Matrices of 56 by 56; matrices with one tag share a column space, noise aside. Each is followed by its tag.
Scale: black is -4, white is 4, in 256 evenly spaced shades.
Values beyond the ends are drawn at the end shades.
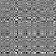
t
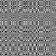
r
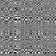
t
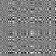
t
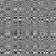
t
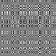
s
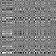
t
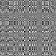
r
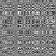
s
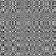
r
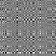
t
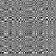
t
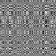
s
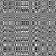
r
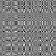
r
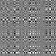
t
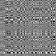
t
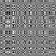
s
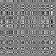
s
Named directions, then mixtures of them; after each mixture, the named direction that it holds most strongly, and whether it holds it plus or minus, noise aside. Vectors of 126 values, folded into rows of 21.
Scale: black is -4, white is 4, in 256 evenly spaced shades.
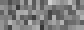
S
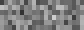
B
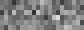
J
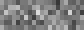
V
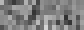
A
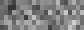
V, minus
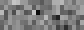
J, minus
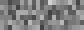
S, plus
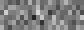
V, plus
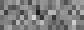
V, minus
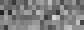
J, plus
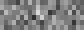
V, plus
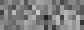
J, plus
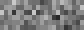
J, minus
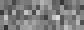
J, plus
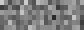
B, minus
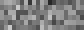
S, minus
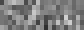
A, minus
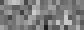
A, minus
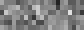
V, plus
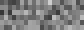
S, plus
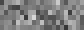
V, minus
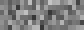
S, plus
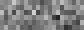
J, minus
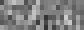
A, minus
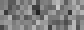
V, minus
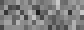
V, minus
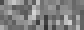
A, minus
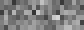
J, plus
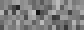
V, minus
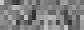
A, plus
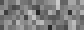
V, minus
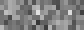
V, plus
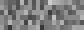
S, plus
